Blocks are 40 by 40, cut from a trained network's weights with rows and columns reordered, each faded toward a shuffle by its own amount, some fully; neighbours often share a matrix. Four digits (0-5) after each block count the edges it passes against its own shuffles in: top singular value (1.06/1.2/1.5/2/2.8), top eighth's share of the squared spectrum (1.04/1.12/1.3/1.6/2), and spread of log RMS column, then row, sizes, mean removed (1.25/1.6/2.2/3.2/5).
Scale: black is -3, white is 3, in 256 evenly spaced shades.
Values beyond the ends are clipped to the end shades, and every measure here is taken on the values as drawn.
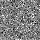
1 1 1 0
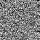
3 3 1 0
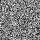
0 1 0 0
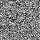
2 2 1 0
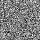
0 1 0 0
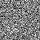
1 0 0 0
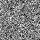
2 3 0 0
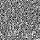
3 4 2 0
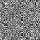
4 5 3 0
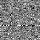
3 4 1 2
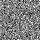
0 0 0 0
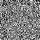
2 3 0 1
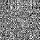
3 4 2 1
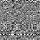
3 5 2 2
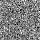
0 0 0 0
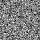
1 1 0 0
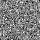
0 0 0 0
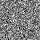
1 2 0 0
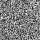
0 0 0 0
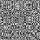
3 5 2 2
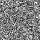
2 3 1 0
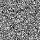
2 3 1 0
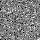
0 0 0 0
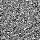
0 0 0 0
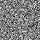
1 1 0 0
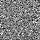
0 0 0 0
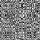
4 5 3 2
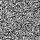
1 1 0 0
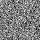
1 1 0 0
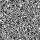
0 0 0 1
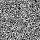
1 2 0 0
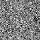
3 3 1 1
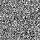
2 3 1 0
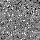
0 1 0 0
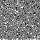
1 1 0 0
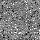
1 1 1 0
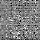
2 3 3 2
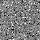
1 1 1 0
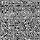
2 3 2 1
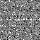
2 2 1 1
